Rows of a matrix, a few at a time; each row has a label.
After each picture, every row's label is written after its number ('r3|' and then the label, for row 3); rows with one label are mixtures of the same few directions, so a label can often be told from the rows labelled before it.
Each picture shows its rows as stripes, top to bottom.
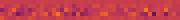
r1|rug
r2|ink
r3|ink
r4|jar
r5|ink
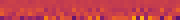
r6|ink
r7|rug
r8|rug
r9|ink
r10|rug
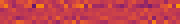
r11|ink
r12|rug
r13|ink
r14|rug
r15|jar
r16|jar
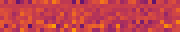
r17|jar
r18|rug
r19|rug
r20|ink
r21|jar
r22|rug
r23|jar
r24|ink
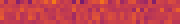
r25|jar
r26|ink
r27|rug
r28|ink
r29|ink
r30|rug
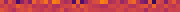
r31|jar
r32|jar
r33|ink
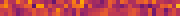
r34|jar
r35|rug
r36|jar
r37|jar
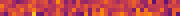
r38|jar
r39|ink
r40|rug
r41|rug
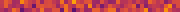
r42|ink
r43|rug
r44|ink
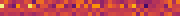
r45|rug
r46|ink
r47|rug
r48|rug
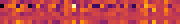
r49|ink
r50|ink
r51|jar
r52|ink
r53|jar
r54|jar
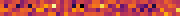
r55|ink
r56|jar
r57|rug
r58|jar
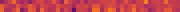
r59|ink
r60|ink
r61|ink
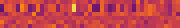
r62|rug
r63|ink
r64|ink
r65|rug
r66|rug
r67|ink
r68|jar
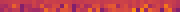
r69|rug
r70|ink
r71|rug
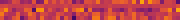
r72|rug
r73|rug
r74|rug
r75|ink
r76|ink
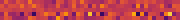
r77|jar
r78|rug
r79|rug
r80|rug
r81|jar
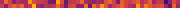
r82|jar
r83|rug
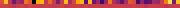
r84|rug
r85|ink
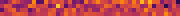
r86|rug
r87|jar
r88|ink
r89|jar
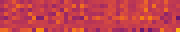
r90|ink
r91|jar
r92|ink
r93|jar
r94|rug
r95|jar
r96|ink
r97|rug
